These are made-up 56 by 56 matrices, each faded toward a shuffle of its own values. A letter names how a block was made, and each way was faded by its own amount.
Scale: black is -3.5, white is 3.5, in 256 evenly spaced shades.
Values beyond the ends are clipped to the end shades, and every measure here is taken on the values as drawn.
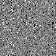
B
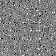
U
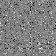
U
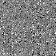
B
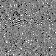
U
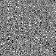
B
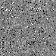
U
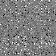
U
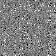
B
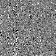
B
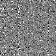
B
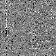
B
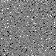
U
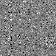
B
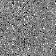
B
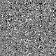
B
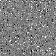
U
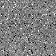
U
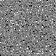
U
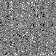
U
